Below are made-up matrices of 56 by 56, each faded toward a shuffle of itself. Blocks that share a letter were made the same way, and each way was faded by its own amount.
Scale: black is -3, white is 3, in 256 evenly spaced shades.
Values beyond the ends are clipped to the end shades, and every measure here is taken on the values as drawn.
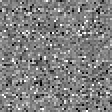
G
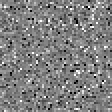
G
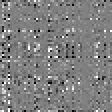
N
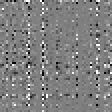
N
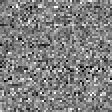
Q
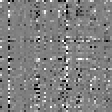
N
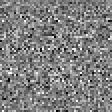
Q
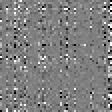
N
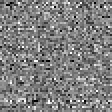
Q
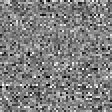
Q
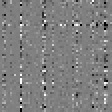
N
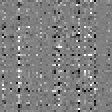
N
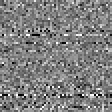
Q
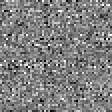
Q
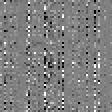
N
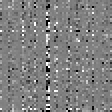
N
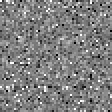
G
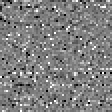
G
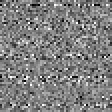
Q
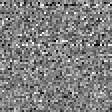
Q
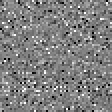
G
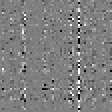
N
